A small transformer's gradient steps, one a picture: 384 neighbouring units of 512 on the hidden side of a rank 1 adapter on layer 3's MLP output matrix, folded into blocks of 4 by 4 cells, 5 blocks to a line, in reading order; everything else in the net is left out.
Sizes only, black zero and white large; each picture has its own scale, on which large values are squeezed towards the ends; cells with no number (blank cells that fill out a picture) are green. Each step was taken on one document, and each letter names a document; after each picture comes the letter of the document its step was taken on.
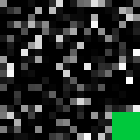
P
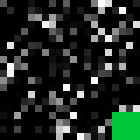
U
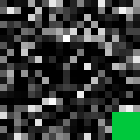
P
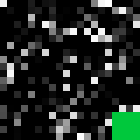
U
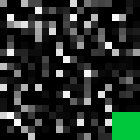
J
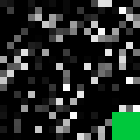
U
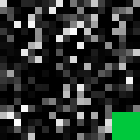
J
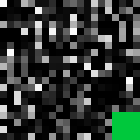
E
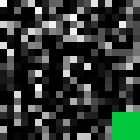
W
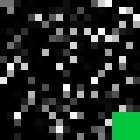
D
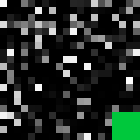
E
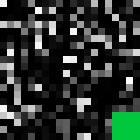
E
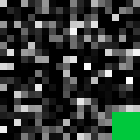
E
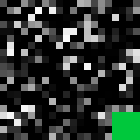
P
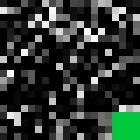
P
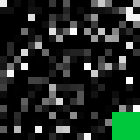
U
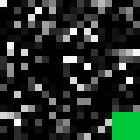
P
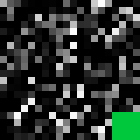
D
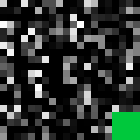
W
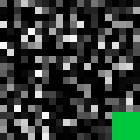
W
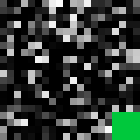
W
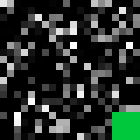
D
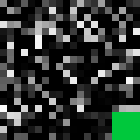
P
